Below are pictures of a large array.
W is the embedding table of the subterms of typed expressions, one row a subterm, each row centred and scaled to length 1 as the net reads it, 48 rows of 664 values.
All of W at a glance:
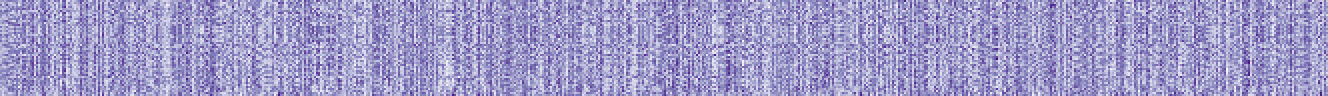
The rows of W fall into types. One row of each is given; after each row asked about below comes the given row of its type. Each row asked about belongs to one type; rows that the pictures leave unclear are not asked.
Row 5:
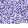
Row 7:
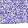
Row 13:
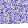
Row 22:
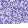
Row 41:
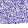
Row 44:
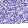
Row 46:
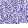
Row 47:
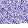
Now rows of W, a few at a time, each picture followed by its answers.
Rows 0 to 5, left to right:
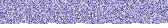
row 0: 44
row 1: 46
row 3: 41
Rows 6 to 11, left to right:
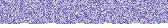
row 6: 41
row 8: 13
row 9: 44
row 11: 44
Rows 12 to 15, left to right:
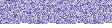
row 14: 47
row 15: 13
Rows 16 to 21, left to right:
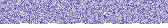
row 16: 47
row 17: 5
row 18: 41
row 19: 13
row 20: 13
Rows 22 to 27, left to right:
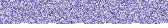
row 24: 7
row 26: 44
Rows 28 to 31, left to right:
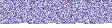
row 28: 7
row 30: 46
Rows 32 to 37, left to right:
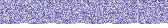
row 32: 13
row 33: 7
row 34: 44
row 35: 41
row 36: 7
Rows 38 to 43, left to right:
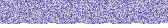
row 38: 41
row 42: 46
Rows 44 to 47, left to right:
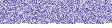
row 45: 47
